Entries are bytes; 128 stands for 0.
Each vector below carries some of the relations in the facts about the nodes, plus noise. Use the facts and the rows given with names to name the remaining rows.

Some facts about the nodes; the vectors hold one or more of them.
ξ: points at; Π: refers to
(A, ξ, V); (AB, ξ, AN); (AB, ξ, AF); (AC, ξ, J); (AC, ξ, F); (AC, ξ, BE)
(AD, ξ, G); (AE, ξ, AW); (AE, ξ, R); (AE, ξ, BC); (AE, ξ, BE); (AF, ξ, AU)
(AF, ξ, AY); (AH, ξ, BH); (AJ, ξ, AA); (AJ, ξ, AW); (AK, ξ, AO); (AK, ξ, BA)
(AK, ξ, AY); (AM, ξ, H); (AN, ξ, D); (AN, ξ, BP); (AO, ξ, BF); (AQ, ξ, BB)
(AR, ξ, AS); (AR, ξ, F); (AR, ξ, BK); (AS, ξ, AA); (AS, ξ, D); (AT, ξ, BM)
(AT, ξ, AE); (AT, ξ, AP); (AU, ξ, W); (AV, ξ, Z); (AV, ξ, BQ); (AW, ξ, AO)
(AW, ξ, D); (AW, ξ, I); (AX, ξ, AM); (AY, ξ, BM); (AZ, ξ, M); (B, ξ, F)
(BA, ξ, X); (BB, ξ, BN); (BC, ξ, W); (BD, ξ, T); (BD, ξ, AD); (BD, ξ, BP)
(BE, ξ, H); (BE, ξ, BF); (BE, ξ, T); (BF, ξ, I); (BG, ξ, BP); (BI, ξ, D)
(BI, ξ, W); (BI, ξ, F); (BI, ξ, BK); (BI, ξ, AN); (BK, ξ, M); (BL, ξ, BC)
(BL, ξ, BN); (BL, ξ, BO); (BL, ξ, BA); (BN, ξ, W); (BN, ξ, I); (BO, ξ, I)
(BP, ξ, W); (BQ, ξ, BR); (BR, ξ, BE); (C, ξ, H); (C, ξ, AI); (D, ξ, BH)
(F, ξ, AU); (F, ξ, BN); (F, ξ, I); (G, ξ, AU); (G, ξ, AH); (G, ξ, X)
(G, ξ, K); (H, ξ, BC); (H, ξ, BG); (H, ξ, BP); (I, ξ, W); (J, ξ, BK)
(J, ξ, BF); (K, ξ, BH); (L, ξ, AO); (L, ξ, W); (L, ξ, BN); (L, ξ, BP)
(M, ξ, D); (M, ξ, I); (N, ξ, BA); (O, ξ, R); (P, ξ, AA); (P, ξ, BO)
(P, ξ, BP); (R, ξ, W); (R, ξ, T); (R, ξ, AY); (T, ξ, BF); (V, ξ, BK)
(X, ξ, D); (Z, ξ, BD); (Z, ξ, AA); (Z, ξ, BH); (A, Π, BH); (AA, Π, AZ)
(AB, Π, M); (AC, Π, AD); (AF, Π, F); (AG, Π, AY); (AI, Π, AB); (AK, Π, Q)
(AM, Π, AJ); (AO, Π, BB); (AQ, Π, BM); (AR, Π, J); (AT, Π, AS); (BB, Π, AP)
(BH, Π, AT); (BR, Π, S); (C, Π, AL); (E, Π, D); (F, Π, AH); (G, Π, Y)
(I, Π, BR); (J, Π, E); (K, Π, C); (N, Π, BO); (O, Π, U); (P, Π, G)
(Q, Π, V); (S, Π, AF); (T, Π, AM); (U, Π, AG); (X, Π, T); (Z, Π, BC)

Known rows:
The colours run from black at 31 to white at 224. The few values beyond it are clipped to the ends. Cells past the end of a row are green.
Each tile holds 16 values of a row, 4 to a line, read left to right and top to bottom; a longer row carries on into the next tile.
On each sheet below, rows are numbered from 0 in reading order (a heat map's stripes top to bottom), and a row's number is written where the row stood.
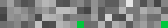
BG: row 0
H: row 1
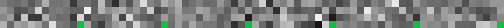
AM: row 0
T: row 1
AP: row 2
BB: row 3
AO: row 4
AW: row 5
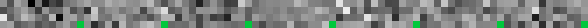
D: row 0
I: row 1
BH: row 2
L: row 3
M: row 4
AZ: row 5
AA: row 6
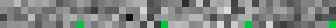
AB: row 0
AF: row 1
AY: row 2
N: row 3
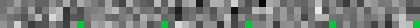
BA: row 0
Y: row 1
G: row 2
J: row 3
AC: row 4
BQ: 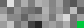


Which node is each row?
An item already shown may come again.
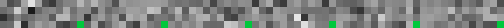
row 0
V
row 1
BD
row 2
AW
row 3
BE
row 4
AQ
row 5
E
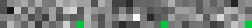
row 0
Z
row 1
X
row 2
AN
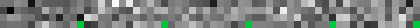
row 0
AH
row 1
BC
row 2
AL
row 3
AO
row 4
BR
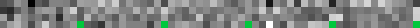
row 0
K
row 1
W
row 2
AB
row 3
BO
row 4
AU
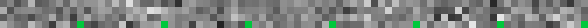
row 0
AJ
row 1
BP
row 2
AR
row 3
BL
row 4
R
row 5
AM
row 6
AN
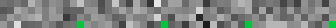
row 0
AK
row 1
BM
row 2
AA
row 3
C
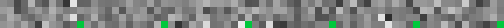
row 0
BM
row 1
BL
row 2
BN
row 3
N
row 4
BE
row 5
AI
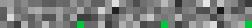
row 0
S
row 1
V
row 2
F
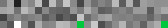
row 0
BO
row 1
O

